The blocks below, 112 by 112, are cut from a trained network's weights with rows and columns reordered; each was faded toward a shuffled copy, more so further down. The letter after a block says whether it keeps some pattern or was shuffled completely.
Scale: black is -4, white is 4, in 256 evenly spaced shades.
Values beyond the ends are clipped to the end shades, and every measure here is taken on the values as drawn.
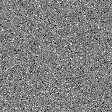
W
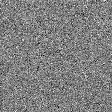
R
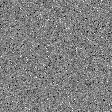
W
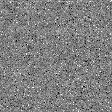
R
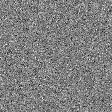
W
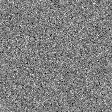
W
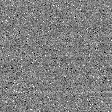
R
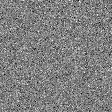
W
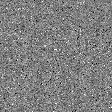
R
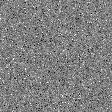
W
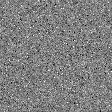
W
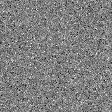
W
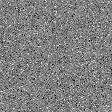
W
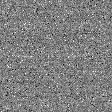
R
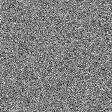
W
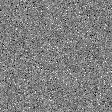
W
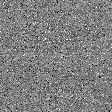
R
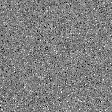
R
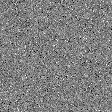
W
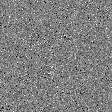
W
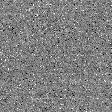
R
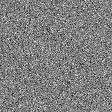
W
